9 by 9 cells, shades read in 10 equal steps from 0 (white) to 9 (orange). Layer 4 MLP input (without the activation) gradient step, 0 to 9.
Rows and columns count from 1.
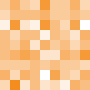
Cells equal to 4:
17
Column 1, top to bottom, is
4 3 1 5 5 5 4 6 3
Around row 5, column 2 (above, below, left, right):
3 6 5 6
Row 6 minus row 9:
2 -3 5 1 0 -1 5 -1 3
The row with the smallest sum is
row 3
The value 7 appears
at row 3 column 8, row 6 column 3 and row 8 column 6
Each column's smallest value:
1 3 2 1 0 2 1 2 0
